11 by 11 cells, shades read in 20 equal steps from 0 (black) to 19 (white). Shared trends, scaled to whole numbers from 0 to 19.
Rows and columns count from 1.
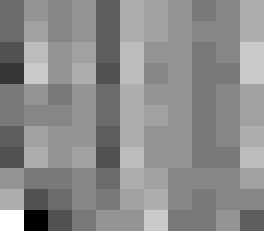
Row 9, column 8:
10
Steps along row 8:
up down up down up down same down same up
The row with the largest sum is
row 3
